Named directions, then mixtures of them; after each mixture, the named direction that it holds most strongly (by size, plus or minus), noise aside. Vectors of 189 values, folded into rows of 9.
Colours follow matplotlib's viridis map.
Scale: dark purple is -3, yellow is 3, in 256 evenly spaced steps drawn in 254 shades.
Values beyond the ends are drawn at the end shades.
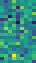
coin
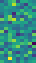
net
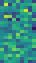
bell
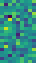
bell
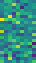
net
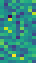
coin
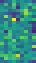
bell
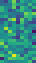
coin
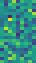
coin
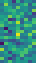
coin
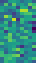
bell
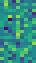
coin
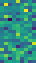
bell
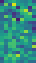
bell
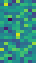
bell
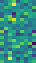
net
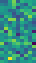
net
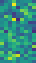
net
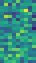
bell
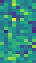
net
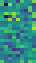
bell
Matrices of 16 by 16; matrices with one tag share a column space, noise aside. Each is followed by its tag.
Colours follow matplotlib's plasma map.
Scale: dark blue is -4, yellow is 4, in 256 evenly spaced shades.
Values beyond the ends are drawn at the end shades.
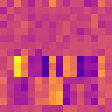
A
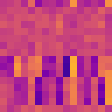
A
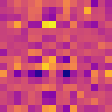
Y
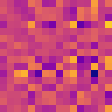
Y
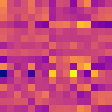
Y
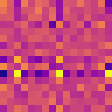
Y
